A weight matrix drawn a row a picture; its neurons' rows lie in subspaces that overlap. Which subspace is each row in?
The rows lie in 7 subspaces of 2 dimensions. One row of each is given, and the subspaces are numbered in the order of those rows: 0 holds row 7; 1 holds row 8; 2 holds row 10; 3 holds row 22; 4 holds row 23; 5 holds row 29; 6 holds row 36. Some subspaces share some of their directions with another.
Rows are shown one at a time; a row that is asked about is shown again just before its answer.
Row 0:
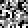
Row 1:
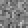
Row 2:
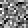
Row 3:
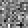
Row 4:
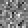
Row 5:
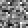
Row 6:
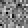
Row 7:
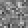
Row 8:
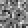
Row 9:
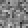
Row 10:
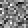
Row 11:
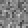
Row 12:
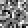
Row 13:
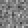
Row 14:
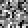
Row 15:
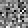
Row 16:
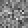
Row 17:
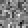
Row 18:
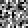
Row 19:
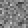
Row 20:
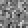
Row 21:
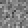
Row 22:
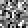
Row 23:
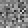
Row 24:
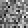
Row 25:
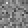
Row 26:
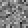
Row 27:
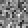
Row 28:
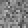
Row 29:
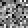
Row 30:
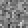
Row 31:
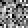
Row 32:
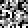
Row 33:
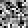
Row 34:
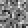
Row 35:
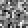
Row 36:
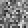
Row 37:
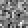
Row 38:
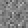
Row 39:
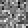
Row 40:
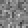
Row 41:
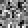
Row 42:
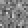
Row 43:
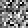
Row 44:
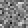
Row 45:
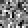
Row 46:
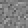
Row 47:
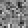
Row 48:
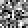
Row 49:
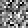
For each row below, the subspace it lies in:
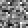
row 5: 3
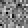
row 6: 5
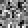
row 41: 0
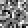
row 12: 1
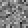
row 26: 5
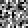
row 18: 6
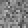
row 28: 6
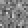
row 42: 5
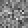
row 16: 4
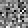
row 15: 4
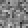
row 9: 3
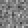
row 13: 6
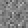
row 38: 3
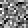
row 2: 2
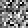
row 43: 3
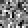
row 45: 5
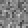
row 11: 4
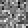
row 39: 1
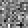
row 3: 1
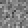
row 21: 2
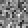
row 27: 4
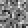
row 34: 1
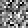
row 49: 3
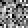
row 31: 5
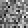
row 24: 6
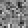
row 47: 0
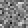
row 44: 2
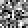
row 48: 4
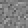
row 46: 2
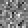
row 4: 3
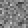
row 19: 2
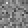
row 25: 0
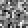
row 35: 3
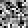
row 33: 0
